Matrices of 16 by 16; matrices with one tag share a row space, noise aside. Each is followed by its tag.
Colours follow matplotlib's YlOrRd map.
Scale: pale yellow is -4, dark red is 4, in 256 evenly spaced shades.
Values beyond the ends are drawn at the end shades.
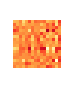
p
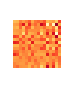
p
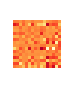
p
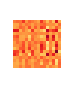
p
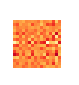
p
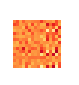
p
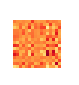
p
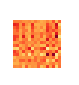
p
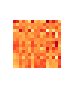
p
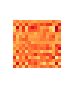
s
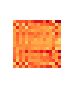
s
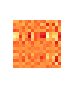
p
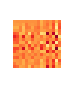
p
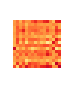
s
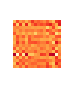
s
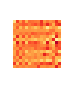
s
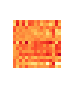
s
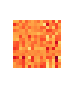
p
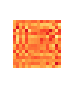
s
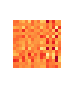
p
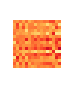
s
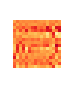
s
